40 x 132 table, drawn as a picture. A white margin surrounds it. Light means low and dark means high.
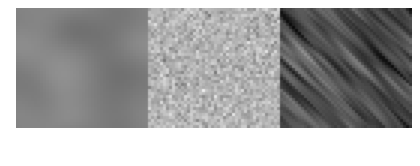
It is made of 1 by 3 panels. Panel 1,1: middling, smooth, faint in contrast. Panel 1,2: low, fine-grained. Panel 1,3: high, slanting down to the right.
